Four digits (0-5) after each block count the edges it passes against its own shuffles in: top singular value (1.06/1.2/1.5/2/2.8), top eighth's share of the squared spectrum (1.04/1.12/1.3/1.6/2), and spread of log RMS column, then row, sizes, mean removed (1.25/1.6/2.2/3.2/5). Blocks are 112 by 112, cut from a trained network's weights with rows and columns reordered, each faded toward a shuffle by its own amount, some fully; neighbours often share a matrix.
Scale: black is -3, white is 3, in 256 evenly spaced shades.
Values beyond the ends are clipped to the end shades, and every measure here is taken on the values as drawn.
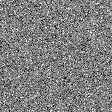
1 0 0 0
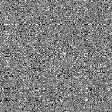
4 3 1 3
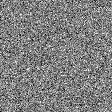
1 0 0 0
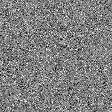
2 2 0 1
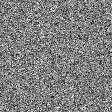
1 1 0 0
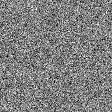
0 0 0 0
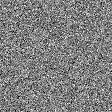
0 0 0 0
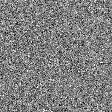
1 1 0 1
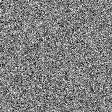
0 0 0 0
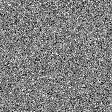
0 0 0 0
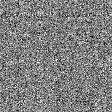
2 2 0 2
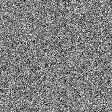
1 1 0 0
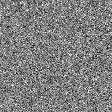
2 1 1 0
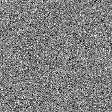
2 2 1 1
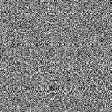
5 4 2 3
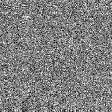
3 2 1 1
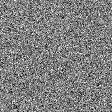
1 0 0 0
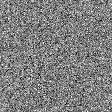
1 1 0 0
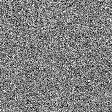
1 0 0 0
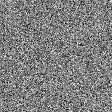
1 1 0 0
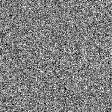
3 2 0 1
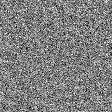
2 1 0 0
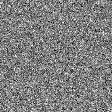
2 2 0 1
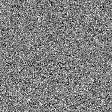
1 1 0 1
